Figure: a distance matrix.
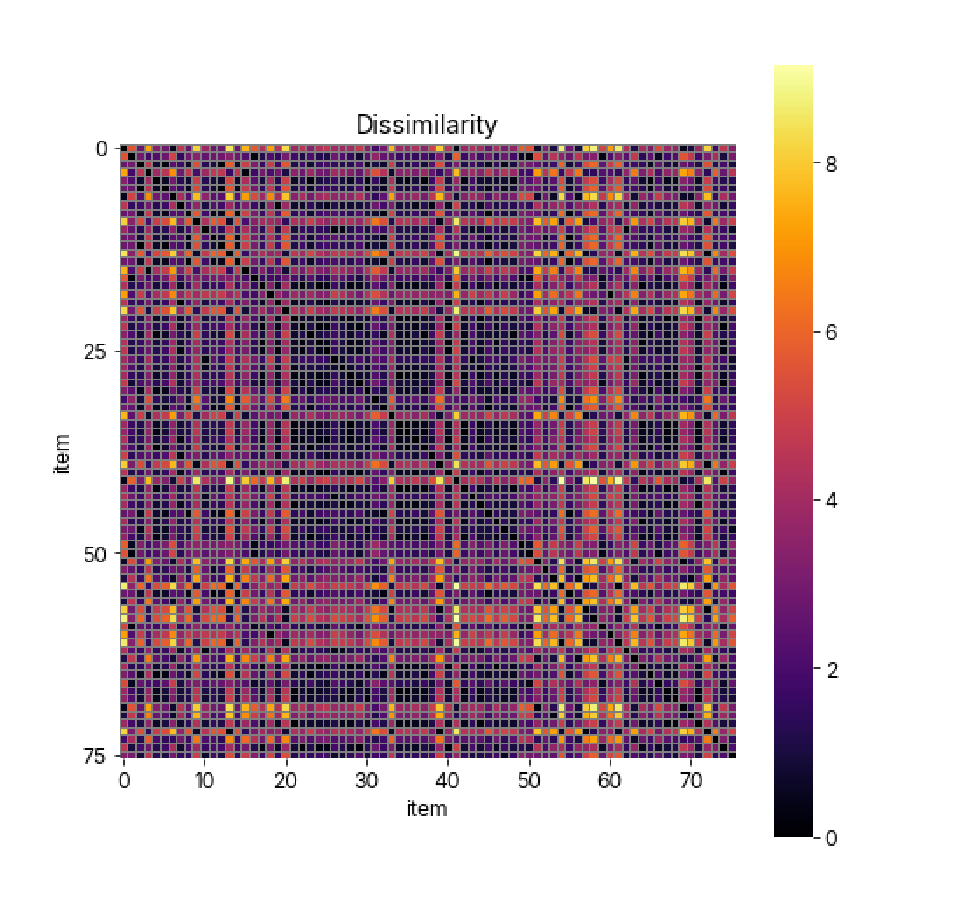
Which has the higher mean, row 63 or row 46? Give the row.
63
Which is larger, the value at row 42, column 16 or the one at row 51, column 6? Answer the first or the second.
the first
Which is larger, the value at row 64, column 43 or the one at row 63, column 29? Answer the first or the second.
the second
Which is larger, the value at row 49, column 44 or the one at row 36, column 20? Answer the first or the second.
the second
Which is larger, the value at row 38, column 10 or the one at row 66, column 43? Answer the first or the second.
the second
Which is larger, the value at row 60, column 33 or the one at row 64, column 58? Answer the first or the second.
the second
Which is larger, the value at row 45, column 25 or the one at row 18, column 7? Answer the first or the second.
the second
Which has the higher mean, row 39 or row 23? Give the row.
39
